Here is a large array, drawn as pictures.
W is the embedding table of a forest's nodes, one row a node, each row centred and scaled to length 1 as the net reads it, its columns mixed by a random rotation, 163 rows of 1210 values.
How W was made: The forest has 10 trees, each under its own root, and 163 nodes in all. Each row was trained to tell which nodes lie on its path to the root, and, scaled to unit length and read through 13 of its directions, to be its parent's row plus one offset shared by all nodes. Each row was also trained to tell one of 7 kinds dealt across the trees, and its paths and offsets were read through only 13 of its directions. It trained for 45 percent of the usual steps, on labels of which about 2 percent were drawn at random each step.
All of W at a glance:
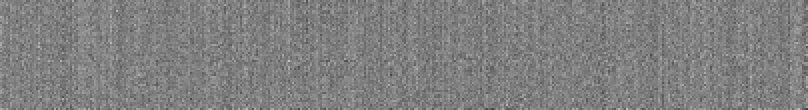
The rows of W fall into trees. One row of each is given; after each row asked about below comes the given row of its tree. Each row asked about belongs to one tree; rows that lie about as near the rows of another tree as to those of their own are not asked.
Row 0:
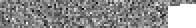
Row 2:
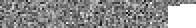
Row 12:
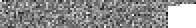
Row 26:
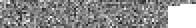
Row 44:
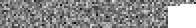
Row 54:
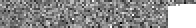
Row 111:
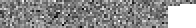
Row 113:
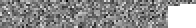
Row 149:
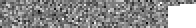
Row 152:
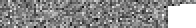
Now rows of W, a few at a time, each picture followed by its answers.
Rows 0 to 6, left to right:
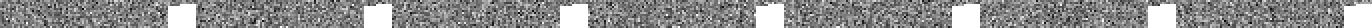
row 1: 0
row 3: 0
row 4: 152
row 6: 44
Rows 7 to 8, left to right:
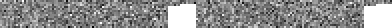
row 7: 111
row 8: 113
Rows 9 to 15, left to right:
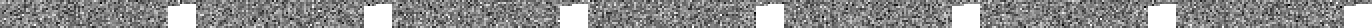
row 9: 26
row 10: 149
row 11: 26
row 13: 152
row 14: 152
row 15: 152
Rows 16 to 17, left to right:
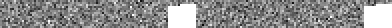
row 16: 0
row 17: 0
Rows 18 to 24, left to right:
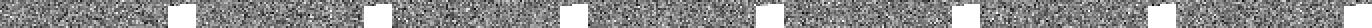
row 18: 149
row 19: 113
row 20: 0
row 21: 54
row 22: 2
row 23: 0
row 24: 111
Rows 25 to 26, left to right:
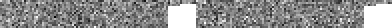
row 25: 111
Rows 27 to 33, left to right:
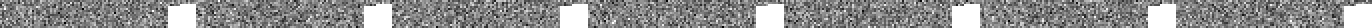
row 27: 44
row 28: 111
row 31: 0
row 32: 113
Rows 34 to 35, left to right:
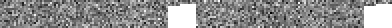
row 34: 0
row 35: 111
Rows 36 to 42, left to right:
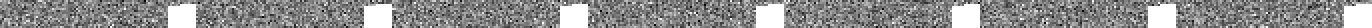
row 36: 26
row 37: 54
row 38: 2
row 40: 26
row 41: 44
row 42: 0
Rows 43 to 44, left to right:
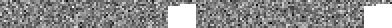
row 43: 113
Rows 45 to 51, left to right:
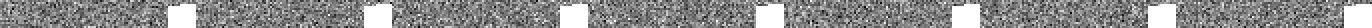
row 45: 0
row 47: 2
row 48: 44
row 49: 113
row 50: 152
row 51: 152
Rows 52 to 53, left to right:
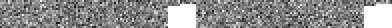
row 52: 26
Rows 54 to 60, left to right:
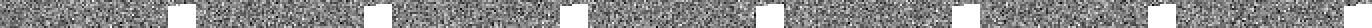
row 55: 149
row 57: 152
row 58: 44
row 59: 149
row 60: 0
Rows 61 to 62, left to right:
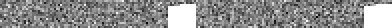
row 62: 152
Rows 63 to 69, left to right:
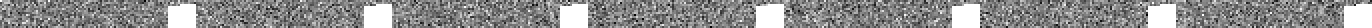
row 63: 26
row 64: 111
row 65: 149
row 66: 54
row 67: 26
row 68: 12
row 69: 111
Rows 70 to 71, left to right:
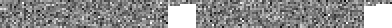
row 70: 2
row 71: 2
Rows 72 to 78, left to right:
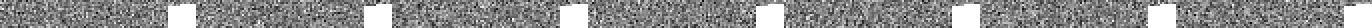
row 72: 2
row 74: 54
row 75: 152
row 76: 152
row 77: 26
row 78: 0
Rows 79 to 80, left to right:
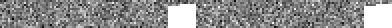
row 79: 54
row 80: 149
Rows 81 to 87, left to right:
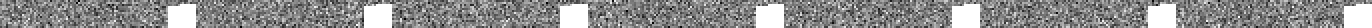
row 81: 26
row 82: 152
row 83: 54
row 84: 111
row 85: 2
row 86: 0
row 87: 113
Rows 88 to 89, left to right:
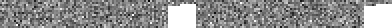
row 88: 2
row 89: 2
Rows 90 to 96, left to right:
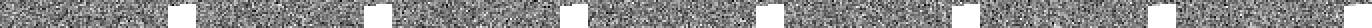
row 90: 149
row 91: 149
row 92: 0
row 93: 2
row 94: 149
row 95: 54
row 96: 54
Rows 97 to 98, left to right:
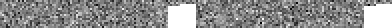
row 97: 12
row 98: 44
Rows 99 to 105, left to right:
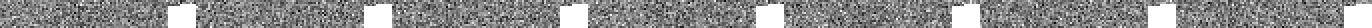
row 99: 111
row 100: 2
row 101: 0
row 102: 26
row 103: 111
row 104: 0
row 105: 149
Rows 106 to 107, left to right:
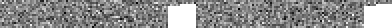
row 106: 113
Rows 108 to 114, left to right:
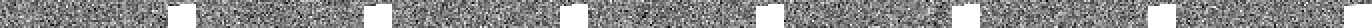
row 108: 44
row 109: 113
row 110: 149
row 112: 0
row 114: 54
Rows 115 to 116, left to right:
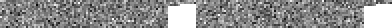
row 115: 26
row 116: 26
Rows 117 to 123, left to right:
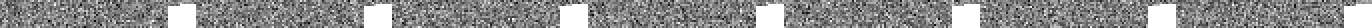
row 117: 2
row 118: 149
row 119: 54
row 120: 44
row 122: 54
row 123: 149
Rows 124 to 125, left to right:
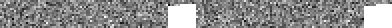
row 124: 54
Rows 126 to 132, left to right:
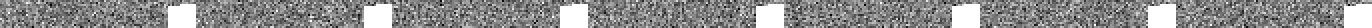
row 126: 113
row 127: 113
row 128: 54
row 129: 152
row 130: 54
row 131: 12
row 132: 149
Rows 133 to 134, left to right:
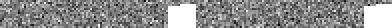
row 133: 2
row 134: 152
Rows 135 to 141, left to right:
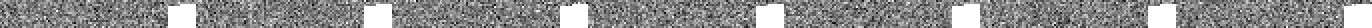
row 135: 44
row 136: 2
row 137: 111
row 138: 152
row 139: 111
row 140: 111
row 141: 54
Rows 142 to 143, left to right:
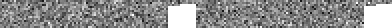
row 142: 149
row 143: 2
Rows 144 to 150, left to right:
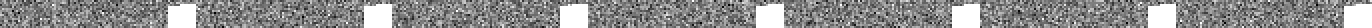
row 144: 2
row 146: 54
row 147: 149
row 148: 149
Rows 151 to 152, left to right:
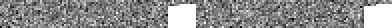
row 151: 152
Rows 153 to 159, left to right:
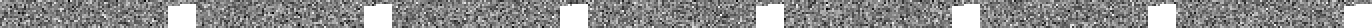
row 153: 2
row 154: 149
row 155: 54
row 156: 2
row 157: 26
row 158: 44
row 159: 12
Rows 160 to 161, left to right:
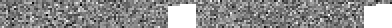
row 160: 54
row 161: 111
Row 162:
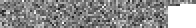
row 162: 111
